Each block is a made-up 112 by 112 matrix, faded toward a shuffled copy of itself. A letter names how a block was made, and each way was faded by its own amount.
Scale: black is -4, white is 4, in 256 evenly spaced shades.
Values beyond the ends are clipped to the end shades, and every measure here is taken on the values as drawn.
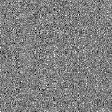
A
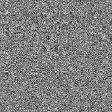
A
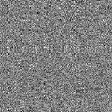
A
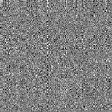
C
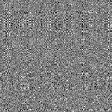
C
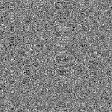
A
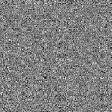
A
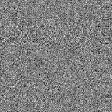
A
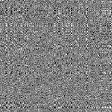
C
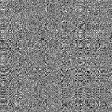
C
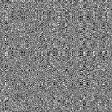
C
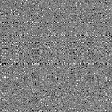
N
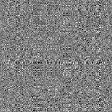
C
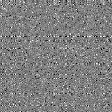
N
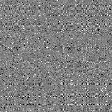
N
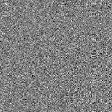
A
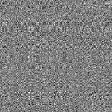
C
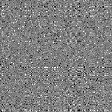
N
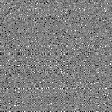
N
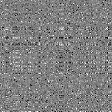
N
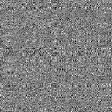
C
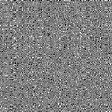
N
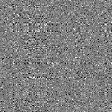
N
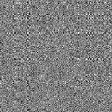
C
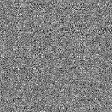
A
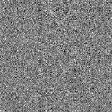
A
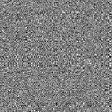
C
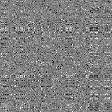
N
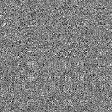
A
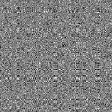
C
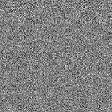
A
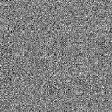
A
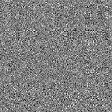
A
